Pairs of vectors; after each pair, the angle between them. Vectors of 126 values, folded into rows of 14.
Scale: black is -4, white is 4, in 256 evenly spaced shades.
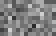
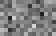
nearly opposite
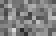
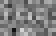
nearly opposite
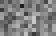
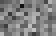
nearly parallel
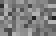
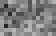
orthogonal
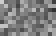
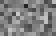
partly opposed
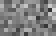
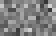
nearly parallel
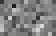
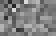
partly aligned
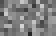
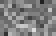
partly aligned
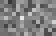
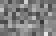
orthogonal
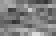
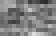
nearly parallel
